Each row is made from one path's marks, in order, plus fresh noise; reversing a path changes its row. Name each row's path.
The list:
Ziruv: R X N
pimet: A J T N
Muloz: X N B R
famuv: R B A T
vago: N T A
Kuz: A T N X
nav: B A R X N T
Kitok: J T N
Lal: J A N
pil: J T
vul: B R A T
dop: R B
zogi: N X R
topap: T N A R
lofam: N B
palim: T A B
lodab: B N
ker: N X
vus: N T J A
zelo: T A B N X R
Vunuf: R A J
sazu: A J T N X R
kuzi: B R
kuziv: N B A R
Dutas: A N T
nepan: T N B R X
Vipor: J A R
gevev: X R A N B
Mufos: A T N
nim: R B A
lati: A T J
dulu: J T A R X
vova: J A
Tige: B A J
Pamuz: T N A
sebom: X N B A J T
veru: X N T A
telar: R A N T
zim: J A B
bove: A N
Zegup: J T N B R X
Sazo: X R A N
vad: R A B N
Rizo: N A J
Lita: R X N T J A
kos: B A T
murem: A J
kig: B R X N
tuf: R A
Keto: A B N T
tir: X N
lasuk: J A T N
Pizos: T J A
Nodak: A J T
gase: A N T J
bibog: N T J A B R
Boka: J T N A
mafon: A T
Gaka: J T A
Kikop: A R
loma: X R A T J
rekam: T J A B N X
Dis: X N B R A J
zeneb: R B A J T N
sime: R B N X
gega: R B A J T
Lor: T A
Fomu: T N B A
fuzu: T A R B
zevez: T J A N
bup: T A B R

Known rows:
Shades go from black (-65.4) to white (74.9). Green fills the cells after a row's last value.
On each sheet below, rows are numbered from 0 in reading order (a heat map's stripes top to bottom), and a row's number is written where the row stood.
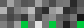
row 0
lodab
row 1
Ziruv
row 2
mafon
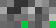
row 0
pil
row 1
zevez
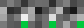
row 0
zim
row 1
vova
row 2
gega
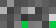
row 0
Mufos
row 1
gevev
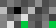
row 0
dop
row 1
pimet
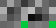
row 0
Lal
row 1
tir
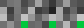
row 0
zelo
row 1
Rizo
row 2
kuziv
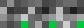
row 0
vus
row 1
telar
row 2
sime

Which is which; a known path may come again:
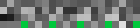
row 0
tir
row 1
topap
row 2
Lita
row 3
zelo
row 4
zogi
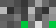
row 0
gase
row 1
Ziruv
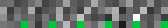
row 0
nav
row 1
kos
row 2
kuziv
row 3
lodab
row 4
Lor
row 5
pimet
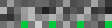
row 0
Sazo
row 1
sime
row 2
bibog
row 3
Rizo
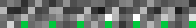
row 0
Vunuf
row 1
Kitok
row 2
vus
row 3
nim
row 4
palim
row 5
vad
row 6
vova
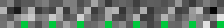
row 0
gega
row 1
rekam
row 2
bup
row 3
Lal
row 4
Dis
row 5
veru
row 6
lasuk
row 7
dop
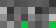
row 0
sazu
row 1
Boka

